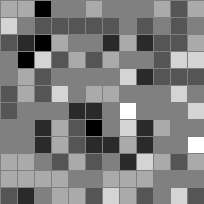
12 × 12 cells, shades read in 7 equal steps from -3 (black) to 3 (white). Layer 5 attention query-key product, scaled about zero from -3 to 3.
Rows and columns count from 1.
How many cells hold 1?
33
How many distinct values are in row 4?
5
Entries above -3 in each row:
11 12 11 11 12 12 12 11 12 12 12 12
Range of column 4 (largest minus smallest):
3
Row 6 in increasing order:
-1 -1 0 0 0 0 0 1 1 1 2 2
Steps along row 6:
up down up down up same down same same up down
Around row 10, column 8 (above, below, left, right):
1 1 0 2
